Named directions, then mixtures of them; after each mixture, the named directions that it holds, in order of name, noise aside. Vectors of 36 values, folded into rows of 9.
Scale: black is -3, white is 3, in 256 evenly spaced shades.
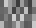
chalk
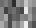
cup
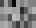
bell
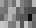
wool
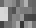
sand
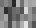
cup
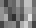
chalk, cup, wool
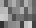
bell, chalk, sand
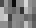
bell, cup, sand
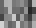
chalk, wool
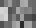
sand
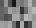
bell, sand, wool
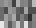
chalk, cup, wool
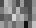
bell, chalk, cup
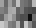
wool
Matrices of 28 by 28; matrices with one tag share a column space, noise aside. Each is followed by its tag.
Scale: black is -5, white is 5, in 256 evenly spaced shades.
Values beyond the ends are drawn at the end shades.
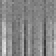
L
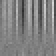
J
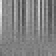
J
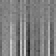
L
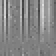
J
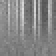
J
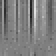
J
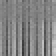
L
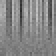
J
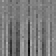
L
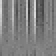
J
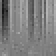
J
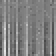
L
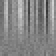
J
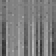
L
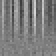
J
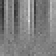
J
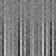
L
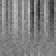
J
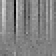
J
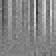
J
